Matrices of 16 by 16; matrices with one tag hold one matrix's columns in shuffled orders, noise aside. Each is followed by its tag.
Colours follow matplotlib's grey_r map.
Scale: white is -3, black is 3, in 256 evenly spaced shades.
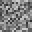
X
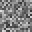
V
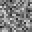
V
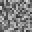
X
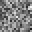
X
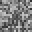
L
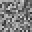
X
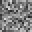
X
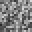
L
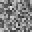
X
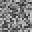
V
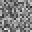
V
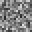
X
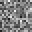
V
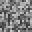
L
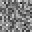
X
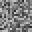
V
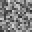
X
